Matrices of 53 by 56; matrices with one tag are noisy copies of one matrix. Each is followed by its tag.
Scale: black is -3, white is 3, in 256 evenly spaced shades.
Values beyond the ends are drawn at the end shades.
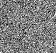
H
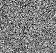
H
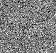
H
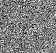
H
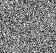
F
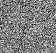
H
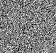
H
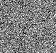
H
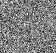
F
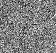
H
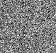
H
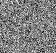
F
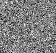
F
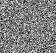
F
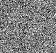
H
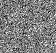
H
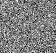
F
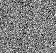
H
